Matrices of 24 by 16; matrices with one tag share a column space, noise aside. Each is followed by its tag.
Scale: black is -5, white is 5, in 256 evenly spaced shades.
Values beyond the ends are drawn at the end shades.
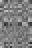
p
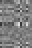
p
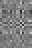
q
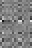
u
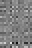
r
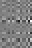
u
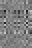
q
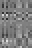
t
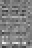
r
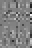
t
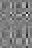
t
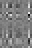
t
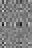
p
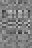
q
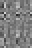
t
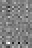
r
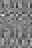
t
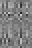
t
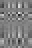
t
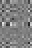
p
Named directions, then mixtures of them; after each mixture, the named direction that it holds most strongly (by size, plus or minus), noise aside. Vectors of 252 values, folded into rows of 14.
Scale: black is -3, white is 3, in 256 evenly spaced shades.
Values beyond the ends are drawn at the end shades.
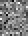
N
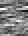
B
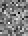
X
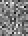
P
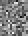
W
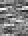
B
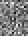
P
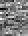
B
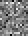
N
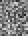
W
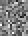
W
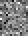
N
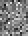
N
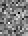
X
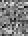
P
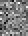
N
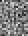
P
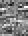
B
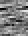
B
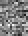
W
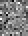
N
